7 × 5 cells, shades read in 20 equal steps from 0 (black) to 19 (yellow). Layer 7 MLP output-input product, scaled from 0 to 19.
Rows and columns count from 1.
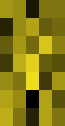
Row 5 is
12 10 19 5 13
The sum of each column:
70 84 65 76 67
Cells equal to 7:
2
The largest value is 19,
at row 5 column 3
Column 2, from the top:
12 12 13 15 10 12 10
